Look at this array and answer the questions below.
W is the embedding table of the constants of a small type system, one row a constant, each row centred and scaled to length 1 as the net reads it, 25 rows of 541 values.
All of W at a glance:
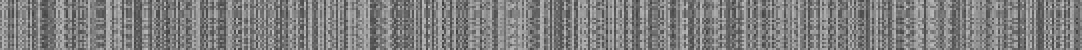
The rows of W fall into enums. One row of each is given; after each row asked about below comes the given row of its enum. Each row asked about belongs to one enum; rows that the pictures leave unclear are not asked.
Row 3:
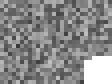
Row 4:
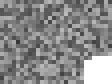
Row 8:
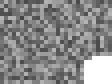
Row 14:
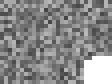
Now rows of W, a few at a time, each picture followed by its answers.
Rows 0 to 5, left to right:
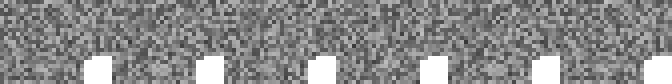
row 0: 8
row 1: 4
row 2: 14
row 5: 8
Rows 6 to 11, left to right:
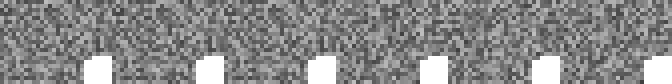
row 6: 8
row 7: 8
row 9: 3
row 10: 14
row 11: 3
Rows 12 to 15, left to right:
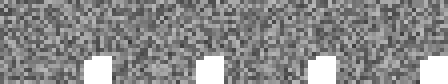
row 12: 8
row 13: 4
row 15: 3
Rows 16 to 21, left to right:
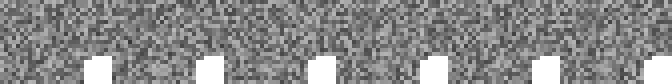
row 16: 3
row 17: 4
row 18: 8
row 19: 14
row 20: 3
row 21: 14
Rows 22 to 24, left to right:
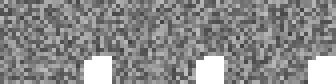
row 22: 8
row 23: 14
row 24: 3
